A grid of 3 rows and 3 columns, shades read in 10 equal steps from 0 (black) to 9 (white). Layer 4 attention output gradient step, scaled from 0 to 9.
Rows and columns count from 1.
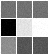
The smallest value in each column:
0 3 3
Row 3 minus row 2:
5 -5 -6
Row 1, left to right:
4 4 4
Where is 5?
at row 3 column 1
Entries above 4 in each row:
0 2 1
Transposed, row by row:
4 0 5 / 4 8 3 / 4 9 3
